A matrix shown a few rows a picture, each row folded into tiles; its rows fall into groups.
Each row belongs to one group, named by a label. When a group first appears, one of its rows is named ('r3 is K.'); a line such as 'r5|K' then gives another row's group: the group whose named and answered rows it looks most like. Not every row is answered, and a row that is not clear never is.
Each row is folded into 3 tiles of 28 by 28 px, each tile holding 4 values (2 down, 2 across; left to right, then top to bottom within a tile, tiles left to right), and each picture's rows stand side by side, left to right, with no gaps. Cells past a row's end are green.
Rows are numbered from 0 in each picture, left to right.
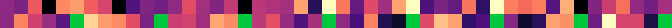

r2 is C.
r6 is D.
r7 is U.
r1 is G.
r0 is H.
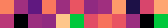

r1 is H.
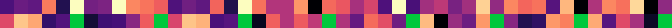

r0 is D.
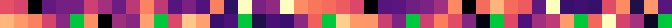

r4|G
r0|G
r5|H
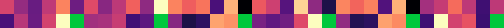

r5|U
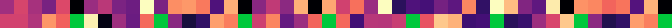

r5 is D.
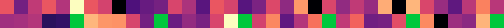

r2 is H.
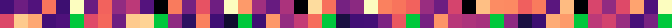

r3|H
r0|D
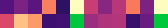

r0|D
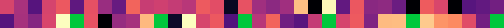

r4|C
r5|G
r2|U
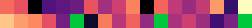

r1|U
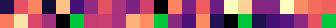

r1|C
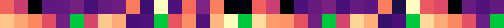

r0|G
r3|G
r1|D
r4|D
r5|G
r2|C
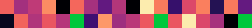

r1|H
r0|U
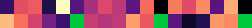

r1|C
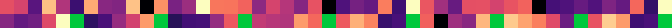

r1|U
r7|D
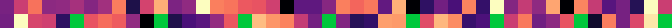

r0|U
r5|D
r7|H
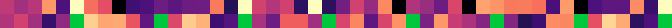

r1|G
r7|D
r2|D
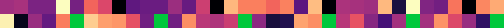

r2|H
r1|G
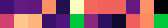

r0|D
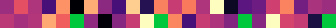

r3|U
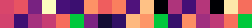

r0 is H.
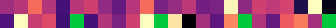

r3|C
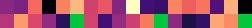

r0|H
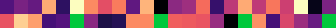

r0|D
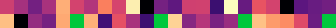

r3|G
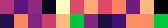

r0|H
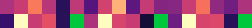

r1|U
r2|U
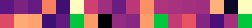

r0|D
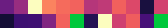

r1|U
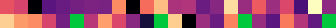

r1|H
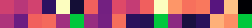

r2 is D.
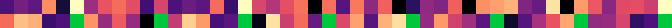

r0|D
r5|H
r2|D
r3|U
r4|C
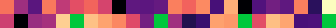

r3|D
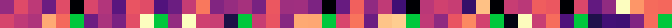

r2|U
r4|C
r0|C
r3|C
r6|U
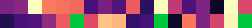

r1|D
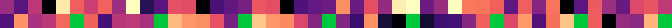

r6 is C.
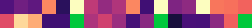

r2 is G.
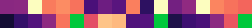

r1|D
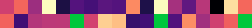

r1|D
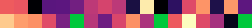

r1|C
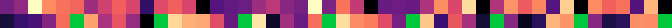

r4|G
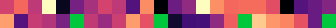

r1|C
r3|G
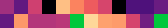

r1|G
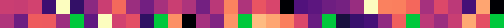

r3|G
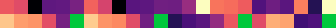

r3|D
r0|G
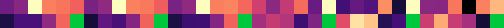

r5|H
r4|D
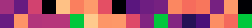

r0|H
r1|G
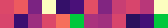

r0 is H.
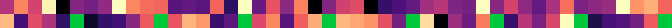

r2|D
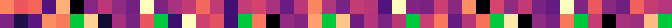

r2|U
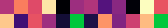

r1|H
